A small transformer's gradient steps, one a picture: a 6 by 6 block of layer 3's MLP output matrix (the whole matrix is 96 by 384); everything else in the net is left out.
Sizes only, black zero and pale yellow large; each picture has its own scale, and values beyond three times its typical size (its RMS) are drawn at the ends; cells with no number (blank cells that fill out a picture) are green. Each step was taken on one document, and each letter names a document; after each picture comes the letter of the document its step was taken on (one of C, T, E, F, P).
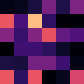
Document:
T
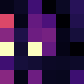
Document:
T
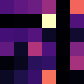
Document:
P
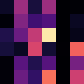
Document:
P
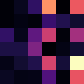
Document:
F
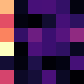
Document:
T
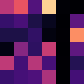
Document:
P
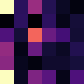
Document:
T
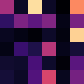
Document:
F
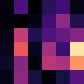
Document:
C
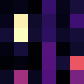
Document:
C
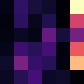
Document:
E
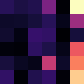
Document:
F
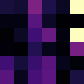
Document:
F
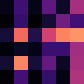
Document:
C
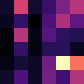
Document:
C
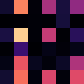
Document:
C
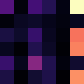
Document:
F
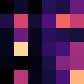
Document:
C
